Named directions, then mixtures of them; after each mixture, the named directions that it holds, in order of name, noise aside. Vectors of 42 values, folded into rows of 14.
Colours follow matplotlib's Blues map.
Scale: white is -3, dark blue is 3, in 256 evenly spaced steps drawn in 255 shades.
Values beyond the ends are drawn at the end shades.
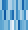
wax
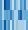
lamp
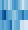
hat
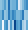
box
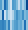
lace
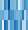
box, lamp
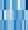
box, lace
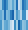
box, wax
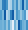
wax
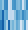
box, hat, lace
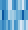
hat, lace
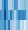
hat, lamp, wax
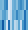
box, lace, wax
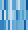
lace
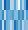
box, lace, lamp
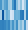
hat, lace, wax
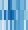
box, lace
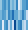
box, wax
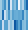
box, lace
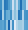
box, lamp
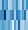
hat, wax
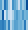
lace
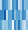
box, hat, wax
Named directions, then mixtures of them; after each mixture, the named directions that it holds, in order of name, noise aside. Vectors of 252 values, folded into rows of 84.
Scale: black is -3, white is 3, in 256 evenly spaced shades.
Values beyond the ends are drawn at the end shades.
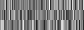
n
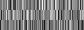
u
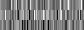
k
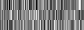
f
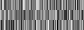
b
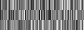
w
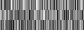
b, k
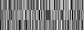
u, w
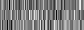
f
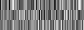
f, w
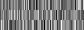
f, n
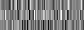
k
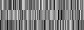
b, f, u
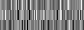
k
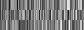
k, w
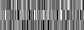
k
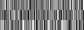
k, n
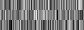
b, f, k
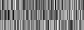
b, u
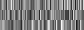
b, n, w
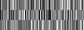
w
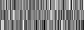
n, u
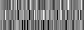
k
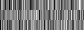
f, u, w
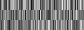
b, w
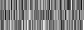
k, n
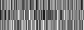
b, k, w
